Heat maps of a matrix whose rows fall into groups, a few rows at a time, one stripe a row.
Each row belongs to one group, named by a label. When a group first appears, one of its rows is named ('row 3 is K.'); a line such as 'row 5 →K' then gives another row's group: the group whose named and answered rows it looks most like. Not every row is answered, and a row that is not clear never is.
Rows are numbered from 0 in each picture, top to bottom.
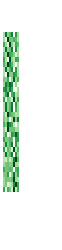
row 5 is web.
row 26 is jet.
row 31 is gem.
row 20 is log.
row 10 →web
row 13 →gem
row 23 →gem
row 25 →log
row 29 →jet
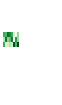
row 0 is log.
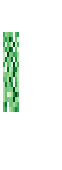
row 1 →web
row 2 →gem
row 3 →web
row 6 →gem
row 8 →jet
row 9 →web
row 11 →jet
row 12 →log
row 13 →jet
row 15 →log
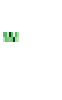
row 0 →web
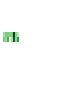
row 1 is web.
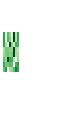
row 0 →gem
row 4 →jet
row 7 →log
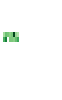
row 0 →jet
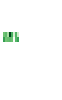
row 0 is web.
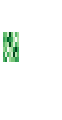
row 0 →web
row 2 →web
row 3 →log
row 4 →gem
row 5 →log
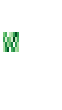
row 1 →gem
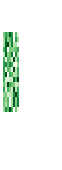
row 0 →web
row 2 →web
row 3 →log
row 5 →gem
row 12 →log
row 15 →web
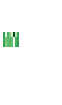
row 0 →gem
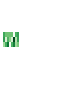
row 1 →gem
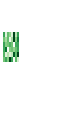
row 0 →gem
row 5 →web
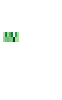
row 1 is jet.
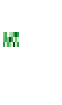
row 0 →log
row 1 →web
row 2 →gem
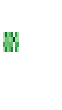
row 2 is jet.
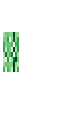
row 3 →gem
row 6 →jet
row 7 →gem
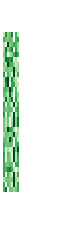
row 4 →log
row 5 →web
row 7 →jet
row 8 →gem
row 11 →web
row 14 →gem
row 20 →jet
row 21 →web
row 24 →gem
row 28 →gem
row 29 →jet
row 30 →gem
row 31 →log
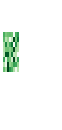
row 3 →jet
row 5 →gem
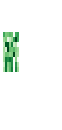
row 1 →log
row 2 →web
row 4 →jet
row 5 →web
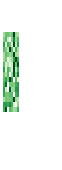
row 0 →jet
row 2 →gem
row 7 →gem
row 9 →web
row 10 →log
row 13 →jet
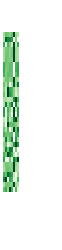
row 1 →web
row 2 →gem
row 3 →jet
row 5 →jet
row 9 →jet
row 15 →gem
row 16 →gem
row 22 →log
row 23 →web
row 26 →jet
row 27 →jet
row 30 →jet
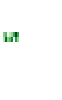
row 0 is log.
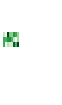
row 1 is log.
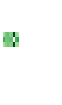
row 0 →jet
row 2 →jet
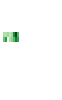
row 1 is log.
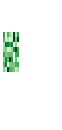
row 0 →gem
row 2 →web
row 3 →log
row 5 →web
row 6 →log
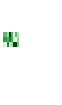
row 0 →web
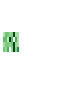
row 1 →web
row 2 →jet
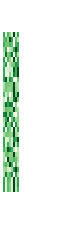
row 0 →gem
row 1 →web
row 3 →log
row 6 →log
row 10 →jet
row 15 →jet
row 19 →gem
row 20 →jet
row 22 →gem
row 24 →jet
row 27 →log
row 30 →gem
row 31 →gem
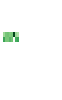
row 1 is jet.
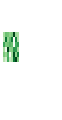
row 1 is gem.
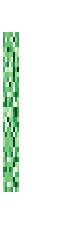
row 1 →gem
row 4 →jet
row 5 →gem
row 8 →jet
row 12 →log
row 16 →log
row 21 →jet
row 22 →jet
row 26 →jet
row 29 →jet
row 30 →log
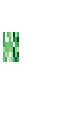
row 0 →gem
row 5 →log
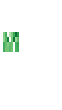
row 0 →log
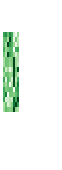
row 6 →jet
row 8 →jet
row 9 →gem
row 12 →log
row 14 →log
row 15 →jet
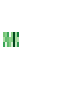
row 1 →jet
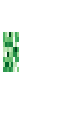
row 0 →web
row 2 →web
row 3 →log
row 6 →web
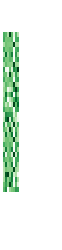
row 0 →web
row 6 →jet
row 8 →web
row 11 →log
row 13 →log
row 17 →web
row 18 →gem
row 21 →jet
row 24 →gem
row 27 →jet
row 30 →web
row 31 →log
